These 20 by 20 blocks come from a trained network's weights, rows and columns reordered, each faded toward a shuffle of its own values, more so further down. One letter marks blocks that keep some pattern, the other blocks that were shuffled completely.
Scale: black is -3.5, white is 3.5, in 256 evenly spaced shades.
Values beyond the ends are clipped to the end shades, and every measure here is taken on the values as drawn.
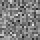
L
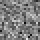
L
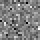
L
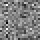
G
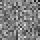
G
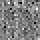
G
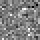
L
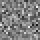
L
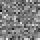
G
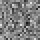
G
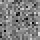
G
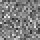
L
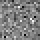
L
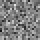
L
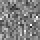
L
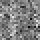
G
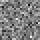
L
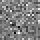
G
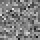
L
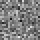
L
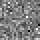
L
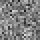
G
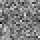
L
